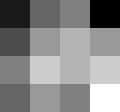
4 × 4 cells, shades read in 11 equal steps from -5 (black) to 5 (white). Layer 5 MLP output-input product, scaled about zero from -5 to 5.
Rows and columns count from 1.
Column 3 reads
0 2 2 0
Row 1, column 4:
-5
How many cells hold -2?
1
